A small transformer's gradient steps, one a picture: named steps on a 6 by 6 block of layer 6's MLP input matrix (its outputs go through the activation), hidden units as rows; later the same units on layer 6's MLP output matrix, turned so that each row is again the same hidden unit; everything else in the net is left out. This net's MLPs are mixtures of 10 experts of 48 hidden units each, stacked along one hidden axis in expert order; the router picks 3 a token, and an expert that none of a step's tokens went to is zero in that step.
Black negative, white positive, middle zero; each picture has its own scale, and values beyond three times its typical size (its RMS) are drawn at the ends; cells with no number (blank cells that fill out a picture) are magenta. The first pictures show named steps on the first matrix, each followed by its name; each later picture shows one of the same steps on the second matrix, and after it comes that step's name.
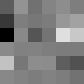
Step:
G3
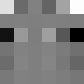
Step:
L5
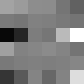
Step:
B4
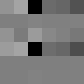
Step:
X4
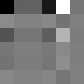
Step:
L5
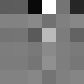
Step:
L5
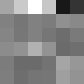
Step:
X4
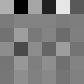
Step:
X4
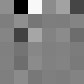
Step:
L5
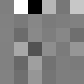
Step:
X4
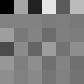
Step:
X4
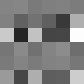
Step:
B4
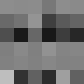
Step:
B4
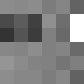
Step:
G3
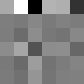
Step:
X4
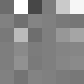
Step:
L5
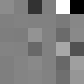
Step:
X4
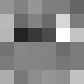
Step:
B4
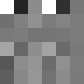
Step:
X4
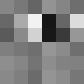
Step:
G3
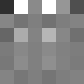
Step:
L5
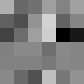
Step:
B4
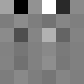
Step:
L5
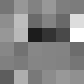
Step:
B4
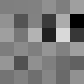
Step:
G3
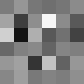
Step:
G3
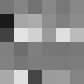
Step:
B4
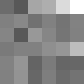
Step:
X4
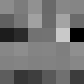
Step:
B4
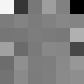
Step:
X4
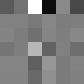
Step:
X4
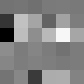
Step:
B4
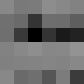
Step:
B4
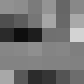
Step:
B4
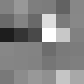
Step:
B4
